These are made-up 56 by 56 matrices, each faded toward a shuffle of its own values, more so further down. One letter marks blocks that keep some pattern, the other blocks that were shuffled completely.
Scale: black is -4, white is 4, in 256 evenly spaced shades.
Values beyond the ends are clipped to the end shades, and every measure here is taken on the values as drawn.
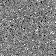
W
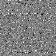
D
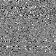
D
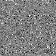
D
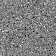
W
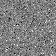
W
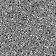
W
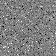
W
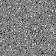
W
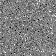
W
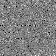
D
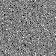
W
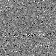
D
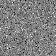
W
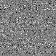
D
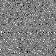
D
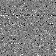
D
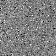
W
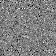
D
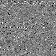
D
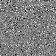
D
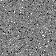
W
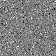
W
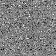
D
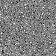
W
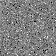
W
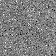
W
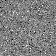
W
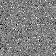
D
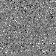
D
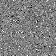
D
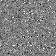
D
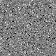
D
